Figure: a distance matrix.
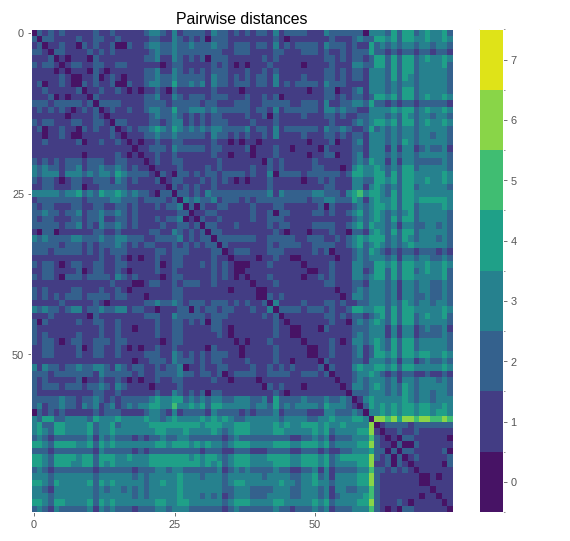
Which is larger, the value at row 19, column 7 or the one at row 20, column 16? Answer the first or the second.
the second
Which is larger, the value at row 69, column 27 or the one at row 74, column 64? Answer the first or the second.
the first
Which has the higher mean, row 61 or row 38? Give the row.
61
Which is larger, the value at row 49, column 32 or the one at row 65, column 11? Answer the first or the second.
the first
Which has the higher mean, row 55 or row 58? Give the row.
58
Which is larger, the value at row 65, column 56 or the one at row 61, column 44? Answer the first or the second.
the second
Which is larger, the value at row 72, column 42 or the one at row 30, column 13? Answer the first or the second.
the first
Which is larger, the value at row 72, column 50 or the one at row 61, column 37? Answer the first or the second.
the second
